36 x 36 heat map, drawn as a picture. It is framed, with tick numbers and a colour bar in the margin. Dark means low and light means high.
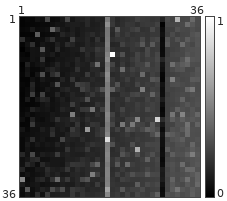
Histogram: skewed, a long tail of high values. Odd lines: columns 18 and 29. Average level on the scale: 20%. Slope: up to the right.
